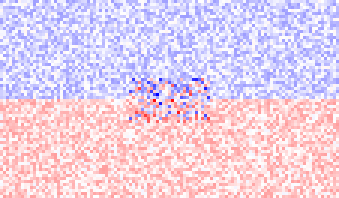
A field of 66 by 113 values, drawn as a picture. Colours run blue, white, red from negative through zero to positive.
The centre is the roughest part. The bottom part is higher, past a seam about 50% of the way down. An odd patch, rougher than its surroundings, sits in the centre.
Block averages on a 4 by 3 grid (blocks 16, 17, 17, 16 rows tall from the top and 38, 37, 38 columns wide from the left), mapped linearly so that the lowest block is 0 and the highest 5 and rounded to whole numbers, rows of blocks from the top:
0 0 0 / 0 0 0 / 5 5 5 / 5 5 5
